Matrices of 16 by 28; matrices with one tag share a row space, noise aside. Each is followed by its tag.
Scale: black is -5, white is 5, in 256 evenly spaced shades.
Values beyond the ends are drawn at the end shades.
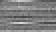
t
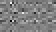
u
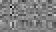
u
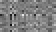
u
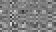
u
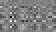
u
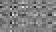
u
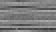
t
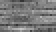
t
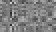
u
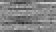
t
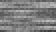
t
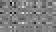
u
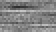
t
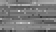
t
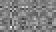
u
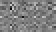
u
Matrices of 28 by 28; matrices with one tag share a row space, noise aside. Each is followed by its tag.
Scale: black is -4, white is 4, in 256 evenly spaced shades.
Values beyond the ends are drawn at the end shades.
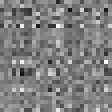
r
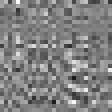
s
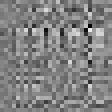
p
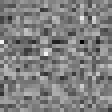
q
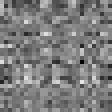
q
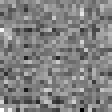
q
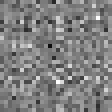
r
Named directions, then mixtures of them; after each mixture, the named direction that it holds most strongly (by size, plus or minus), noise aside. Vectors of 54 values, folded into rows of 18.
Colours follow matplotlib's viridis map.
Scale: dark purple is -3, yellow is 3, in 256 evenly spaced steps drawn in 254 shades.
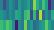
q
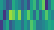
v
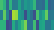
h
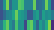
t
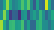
v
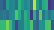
q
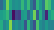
v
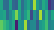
q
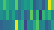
q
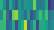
h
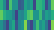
t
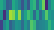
v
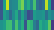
t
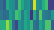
q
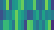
t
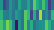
q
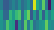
q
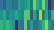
q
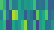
h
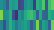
t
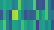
h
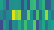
v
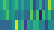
q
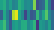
h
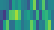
v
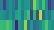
q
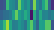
t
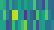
h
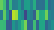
h
